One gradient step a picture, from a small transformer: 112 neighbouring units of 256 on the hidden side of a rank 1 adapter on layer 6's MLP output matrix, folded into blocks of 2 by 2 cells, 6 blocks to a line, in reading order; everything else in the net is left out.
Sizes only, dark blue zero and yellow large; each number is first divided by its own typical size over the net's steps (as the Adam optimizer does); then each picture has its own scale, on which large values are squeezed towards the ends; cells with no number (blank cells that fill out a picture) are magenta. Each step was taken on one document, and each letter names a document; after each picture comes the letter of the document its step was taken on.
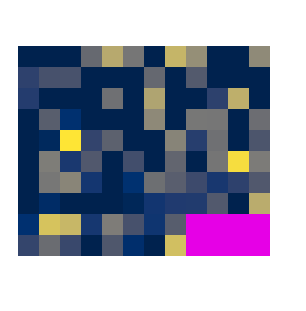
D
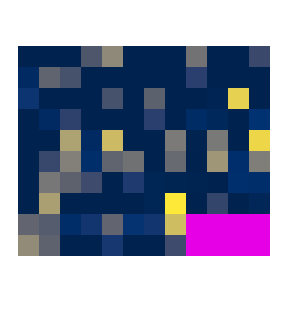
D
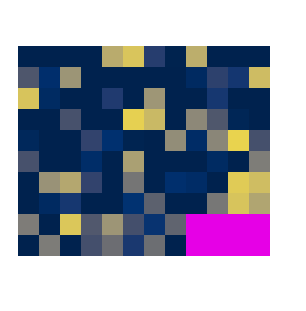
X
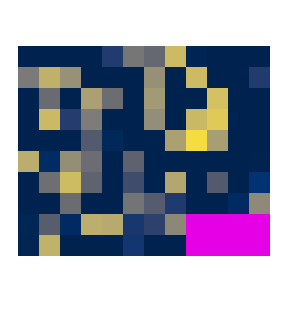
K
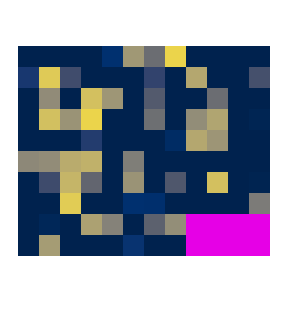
K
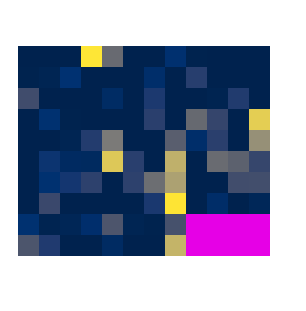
D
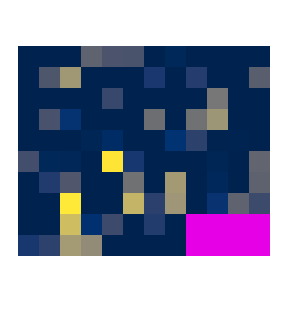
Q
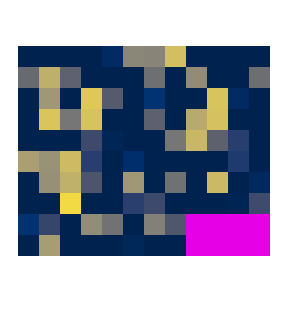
K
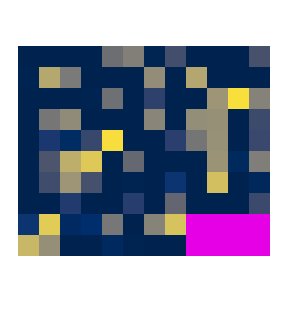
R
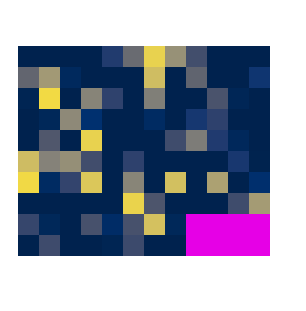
K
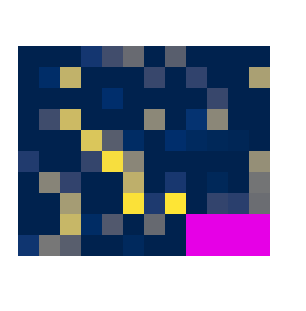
Q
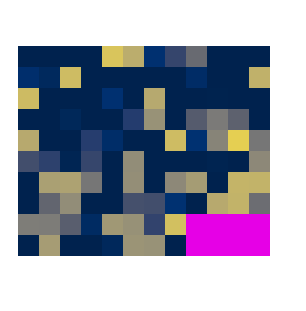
X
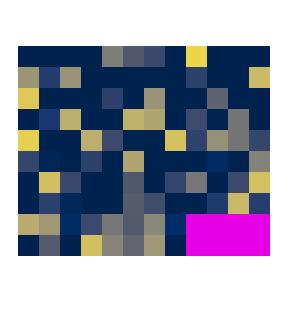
X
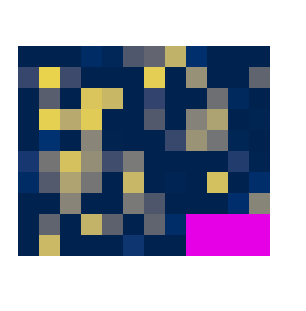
K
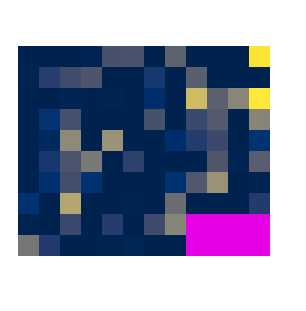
R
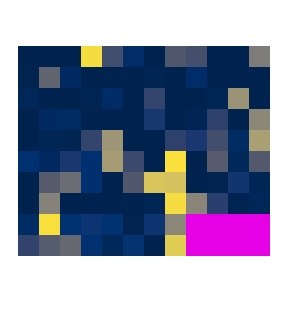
D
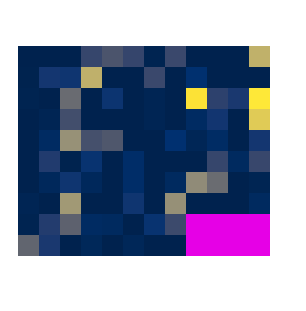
R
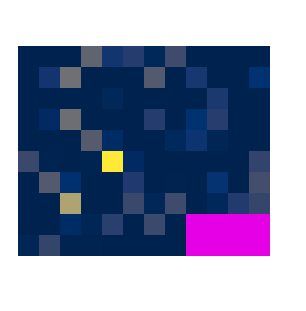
Q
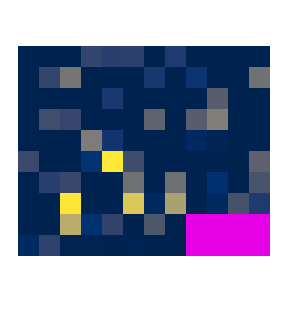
Q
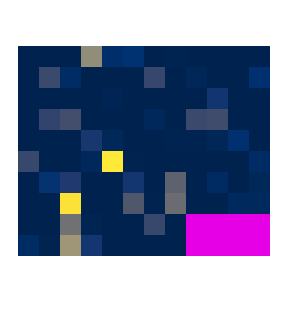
Q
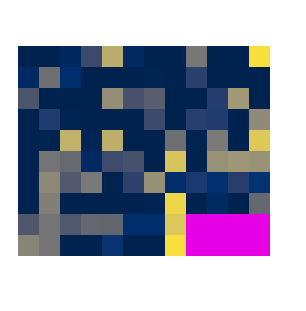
D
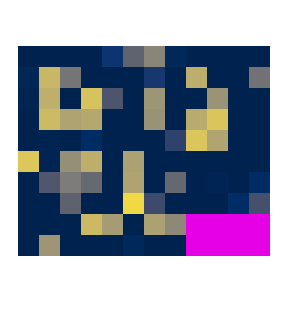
K
